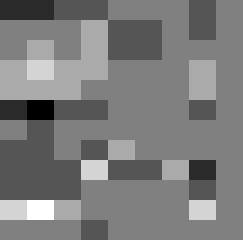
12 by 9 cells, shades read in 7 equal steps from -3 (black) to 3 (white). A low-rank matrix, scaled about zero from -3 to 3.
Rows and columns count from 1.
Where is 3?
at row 11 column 2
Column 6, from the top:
0 -1 -1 0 0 0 0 0 -1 0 0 0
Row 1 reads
-2 -2 -1 -1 0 0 0 -1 0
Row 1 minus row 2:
-2 -2 -1 -2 1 1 0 0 0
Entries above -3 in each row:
9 9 9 9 9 8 9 9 9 9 9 9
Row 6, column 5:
0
